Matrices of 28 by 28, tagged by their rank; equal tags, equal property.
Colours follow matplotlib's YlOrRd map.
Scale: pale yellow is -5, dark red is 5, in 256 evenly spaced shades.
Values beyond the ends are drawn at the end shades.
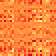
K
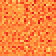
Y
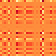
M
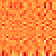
K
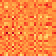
K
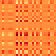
M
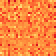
Y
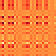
M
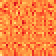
Y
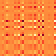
M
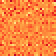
Y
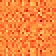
Y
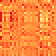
K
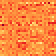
Y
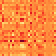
K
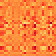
K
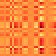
M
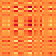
M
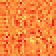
Y
